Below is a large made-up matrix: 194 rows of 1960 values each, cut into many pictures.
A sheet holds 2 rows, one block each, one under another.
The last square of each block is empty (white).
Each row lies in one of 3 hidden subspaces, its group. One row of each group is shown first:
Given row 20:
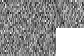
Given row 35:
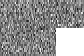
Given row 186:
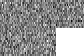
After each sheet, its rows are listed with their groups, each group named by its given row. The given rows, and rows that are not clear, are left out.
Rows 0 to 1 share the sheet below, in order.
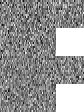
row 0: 20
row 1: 20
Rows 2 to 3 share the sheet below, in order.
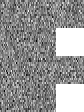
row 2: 20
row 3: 20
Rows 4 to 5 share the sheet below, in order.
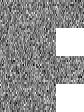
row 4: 20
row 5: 186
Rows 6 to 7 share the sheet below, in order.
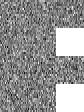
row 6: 186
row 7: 20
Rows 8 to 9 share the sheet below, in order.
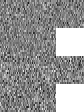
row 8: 186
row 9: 35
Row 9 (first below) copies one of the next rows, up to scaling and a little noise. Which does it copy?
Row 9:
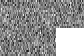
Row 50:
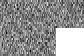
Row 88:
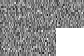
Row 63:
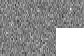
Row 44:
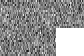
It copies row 44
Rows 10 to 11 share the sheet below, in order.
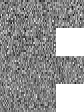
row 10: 186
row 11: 20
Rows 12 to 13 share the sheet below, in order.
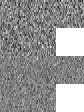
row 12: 35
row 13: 35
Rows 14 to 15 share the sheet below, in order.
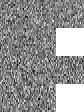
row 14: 186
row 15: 35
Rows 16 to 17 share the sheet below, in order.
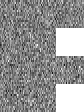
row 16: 35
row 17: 20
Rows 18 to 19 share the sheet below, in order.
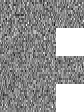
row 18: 186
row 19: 20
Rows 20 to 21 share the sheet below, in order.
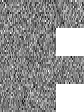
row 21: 35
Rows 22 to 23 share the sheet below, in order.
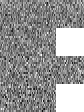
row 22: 35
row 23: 186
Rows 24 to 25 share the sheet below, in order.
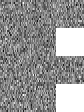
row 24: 186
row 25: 35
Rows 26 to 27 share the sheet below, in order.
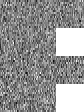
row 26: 35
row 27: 186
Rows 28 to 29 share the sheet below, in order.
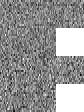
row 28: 20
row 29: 186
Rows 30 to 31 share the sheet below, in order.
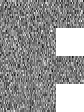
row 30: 35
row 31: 186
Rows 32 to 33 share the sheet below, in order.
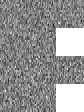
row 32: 20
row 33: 20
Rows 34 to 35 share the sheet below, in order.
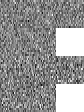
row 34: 35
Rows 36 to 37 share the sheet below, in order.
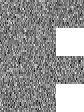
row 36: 186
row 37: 35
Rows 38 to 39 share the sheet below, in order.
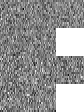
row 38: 186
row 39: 20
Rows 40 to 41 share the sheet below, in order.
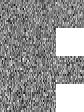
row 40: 186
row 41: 186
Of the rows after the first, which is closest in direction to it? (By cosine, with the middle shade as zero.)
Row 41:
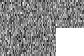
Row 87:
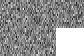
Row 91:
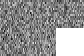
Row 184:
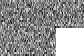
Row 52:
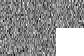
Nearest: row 52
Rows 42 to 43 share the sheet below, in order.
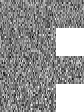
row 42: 35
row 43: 35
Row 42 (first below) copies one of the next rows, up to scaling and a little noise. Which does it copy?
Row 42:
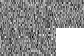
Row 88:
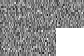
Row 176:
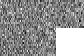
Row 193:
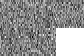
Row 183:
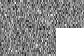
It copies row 193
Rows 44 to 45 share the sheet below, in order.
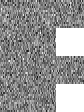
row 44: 35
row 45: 186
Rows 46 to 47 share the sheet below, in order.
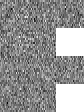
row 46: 186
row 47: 35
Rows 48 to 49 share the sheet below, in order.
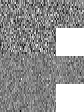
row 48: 35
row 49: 186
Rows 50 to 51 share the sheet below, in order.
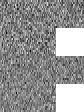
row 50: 35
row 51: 186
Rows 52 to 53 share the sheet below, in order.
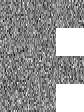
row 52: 186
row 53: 20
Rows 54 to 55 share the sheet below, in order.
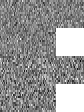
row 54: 20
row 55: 35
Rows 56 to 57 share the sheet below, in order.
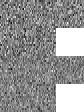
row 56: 186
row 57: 35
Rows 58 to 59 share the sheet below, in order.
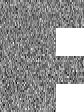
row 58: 35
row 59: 20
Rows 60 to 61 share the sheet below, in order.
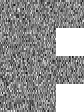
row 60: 186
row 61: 186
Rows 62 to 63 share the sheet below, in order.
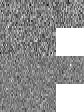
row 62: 20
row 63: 35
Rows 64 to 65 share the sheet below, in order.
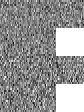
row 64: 35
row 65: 20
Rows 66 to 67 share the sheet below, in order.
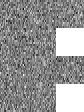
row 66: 186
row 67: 186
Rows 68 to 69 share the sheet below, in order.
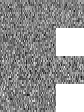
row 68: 20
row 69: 20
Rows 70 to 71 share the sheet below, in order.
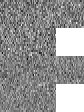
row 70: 35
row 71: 35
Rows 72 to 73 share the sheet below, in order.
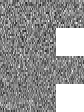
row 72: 20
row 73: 186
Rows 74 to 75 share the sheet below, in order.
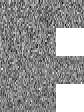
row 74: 35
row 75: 20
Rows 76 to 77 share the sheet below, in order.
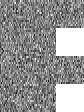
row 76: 35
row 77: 20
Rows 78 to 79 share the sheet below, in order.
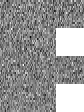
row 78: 20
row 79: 186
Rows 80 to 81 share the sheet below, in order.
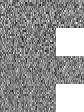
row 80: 20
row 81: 20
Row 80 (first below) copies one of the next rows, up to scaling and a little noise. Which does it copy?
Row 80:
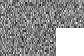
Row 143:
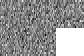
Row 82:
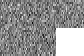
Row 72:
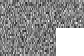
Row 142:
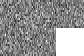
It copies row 72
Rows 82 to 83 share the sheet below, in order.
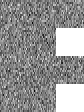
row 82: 20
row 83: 35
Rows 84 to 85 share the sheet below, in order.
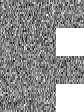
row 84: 20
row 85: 186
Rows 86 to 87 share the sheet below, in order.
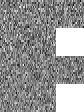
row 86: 20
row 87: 186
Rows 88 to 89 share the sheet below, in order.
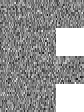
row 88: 35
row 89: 20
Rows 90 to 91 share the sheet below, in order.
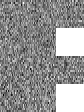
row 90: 186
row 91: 20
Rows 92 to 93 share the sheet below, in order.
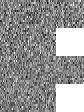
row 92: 20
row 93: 20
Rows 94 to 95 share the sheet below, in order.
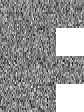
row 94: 35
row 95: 35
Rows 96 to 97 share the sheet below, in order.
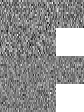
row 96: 20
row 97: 35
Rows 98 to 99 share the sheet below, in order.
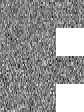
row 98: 20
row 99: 186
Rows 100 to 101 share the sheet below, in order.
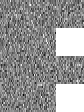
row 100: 20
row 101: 35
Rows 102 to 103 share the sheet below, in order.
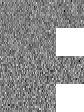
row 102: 20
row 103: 35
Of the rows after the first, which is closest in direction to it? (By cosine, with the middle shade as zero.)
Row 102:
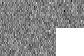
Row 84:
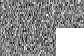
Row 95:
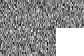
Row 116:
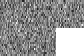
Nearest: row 84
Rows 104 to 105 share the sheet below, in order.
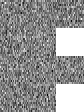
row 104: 186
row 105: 35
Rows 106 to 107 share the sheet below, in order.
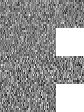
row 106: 20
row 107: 35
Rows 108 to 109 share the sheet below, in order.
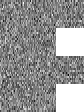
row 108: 186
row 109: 20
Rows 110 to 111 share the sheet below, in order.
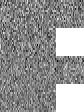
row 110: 35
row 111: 20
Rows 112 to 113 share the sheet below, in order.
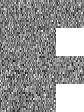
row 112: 35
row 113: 186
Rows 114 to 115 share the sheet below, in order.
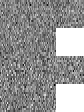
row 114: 20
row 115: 186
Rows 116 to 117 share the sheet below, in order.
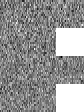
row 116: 20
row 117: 20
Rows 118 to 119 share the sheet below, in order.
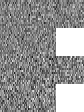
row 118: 20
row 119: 20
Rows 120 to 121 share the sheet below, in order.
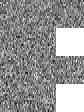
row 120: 186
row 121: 186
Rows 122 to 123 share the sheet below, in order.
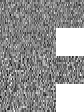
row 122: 186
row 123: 186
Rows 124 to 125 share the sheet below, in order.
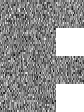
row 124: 186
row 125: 186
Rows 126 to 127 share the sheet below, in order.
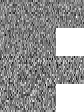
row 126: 20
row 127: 20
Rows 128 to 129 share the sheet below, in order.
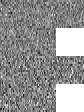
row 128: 35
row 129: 186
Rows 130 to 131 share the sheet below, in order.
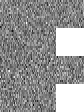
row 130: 35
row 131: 35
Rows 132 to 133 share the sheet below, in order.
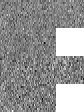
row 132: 186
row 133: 20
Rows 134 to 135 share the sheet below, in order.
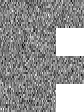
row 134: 35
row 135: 186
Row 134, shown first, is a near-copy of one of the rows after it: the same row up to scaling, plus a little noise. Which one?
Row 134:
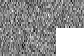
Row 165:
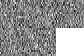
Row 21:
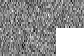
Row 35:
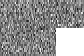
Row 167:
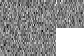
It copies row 21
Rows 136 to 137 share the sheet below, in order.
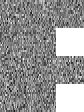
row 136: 186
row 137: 186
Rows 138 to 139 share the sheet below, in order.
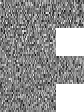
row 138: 20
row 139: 35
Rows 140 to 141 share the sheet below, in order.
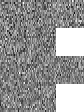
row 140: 186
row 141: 35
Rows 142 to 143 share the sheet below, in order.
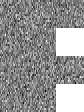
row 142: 20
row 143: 20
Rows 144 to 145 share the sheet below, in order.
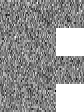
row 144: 35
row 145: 35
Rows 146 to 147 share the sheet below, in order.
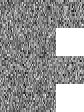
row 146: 20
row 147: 186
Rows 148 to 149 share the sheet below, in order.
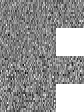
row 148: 20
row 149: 186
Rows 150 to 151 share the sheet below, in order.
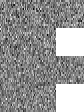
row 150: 186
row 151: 35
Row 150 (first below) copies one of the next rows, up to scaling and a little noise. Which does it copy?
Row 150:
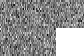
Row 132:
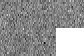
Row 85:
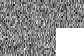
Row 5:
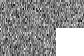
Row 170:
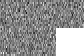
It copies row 5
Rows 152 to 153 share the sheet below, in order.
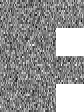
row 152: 20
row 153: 20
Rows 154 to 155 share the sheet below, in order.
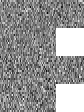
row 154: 35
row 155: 35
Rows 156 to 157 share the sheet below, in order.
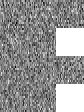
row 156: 20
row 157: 20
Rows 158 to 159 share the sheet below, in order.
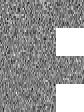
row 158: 186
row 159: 186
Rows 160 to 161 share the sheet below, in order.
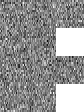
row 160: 186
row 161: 186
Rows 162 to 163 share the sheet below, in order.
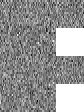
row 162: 20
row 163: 35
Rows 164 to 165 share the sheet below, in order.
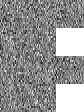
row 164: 35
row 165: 35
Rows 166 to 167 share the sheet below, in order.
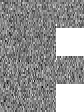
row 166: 186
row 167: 35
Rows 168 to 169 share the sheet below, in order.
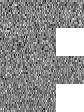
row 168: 20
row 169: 186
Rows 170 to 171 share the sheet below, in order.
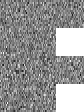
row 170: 186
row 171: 186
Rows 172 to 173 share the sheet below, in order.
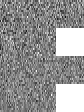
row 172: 35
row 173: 20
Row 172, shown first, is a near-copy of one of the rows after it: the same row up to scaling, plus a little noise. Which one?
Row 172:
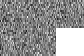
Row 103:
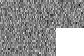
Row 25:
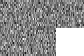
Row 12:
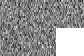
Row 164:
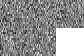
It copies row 164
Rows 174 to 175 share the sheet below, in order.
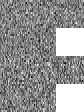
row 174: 20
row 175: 20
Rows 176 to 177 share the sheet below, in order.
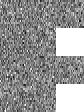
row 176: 35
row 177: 186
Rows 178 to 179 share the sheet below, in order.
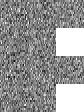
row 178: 186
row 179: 186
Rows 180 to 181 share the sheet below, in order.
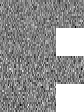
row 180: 20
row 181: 35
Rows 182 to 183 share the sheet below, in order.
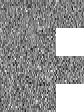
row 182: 35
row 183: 35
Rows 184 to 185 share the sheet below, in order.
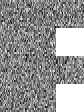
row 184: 35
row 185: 20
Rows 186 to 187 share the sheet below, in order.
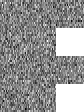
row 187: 20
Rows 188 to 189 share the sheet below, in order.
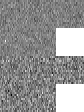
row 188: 186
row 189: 20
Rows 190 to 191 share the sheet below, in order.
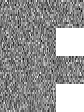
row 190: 35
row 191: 186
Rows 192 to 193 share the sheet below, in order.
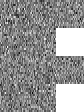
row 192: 186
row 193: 35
